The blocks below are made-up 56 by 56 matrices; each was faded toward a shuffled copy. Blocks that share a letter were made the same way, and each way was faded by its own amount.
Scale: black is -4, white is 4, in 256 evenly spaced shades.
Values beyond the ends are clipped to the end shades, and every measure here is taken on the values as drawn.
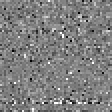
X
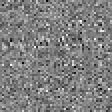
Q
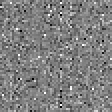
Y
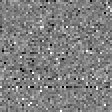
X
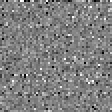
X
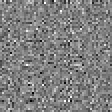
Q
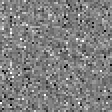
Y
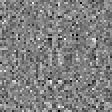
Q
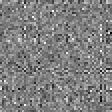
Q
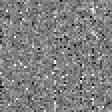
Y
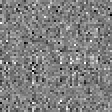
Q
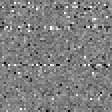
X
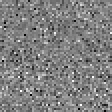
X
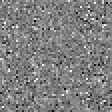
Y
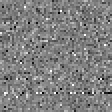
X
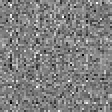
Q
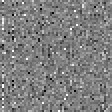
Y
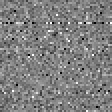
X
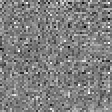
Q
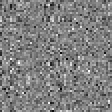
Q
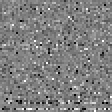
X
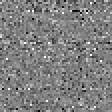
X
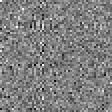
Q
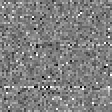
X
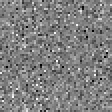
Y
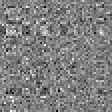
Q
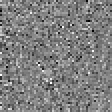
Y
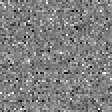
X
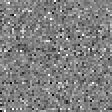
X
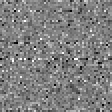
X
